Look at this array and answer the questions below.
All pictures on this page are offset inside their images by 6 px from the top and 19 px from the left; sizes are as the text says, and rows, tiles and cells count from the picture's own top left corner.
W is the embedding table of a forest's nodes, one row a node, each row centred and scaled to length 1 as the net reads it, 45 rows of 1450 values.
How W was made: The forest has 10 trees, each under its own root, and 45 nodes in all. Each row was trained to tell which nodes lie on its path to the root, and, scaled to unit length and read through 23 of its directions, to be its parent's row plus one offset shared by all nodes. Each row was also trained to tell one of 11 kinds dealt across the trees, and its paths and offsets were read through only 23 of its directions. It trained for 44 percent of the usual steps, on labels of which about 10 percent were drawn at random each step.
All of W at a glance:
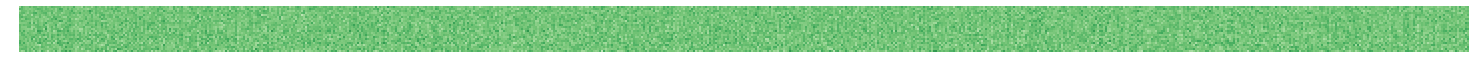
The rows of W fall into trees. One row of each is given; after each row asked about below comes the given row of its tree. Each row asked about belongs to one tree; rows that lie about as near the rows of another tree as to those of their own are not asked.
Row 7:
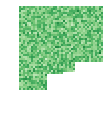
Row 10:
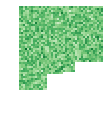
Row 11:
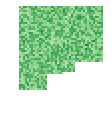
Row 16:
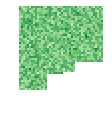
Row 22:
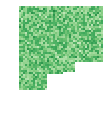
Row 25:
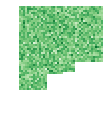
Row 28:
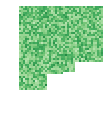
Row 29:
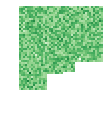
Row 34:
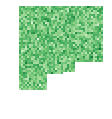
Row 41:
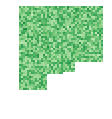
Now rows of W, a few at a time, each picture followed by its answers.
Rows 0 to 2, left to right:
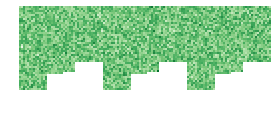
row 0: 22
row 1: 29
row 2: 10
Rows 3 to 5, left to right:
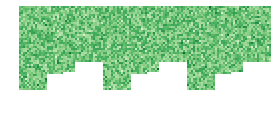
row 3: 34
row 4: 41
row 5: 28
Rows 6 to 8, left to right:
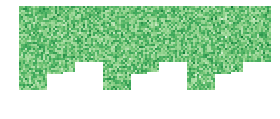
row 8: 16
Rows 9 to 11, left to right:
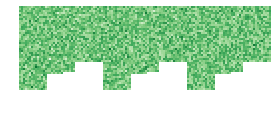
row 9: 34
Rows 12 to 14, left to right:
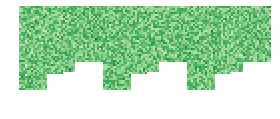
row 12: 16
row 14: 25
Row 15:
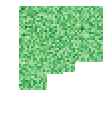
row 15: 34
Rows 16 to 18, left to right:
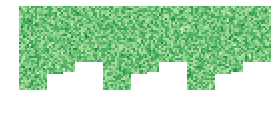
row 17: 29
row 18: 25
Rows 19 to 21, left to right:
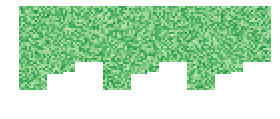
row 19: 28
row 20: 34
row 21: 16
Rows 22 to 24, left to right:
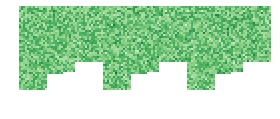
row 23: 16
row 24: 41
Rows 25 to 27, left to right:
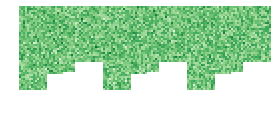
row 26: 25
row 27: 34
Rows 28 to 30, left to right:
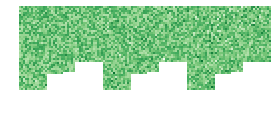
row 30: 10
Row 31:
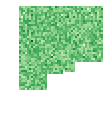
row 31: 22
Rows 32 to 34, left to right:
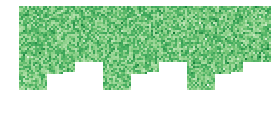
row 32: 41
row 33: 28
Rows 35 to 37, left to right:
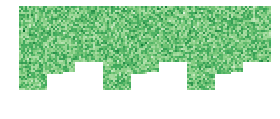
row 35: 11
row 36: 25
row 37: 41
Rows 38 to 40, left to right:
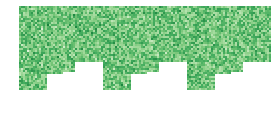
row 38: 10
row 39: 7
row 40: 10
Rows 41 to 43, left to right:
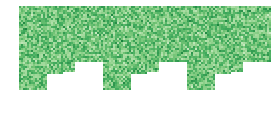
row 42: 16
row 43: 28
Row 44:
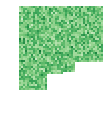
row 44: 7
